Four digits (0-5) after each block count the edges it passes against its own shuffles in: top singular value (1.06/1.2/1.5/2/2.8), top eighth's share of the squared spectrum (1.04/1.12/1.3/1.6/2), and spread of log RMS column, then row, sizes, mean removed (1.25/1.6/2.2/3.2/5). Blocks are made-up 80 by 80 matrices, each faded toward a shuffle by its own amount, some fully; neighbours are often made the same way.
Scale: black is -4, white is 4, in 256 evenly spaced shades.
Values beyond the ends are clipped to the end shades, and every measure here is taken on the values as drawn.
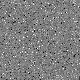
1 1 0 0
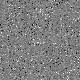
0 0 0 0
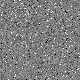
0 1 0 0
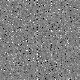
3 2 1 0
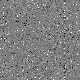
2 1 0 0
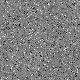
1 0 0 0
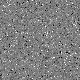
0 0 0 0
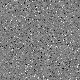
0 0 0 0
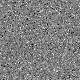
0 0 0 0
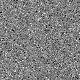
0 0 0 0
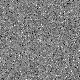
0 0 0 0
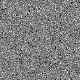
0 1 2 0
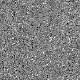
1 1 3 0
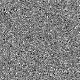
3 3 1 1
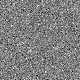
1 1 0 0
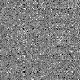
3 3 1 1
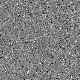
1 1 0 0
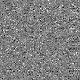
3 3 1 1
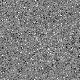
3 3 1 1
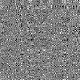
4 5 3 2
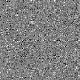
3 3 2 2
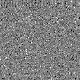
3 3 1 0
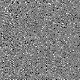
3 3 2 1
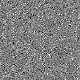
3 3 1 1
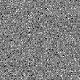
3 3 2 1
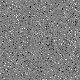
2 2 0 0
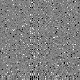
4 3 2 1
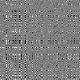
5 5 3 3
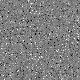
2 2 0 0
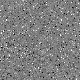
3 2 0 0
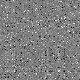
3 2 0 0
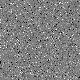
2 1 0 0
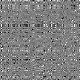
5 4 3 3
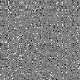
4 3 2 1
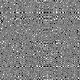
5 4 2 2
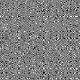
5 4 2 2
